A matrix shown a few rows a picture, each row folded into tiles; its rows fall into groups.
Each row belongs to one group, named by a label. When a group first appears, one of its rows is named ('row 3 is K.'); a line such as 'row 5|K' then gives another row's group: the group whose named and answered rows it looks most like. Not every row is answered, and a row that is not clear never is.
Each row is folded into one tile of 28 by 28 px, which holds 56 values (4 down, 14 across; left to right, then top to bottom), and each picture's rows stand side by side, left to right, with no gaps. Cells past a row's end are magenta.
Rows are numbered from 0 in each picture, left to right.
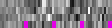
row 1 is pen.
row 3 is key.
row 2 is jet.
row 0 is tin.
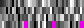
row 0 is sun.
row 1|key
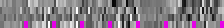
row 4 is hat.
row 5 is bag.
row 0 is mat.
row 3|key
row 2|mat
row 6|jet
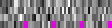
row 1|jet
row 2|tin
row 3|hat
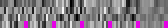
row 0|hat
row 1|hat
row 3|mat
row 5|jet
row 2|jet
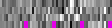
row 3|mat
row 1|hat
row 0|jet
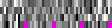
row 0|key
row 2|jet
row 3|pen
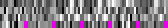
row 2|pen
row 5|pen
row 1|sun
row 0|hat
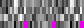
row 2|pen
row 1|key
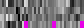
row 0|sun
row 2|jet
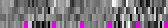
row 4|key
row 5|bag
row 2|jet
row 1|bag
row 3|jet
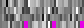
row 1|mat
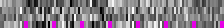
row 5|mat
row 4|mat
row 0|mat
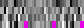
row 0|hat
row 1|tin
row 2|hat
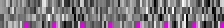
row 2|sun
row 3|bag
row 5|jet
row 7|sun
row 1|pen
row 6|key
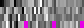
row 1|tin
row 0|hat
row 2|mat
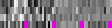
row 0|pen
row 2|mat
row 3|bag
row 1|bag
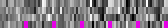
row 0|tin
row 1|pen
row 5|sun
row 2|key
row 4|jet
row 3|sun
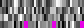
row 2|key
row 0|pen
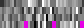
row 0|hat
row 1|key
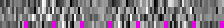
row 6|key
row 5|jet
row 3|tin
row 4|hat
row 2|hat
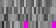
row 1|sun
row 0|key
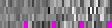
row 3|tin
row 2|tin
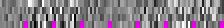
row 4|tin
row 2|key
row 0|jet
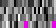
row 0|hat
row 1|sun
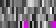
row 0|bag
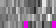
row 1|pen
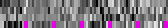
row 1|bag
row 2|tin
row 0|bag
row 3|sun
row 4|jet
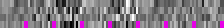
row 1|jet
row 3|mat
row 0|jet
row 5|jet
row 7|tin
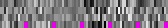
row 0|hat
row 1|mat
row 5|hat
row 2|sun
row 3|bag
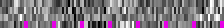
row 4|mat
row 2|sun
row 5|bag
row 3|bag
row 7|pen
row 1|tin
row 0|pen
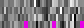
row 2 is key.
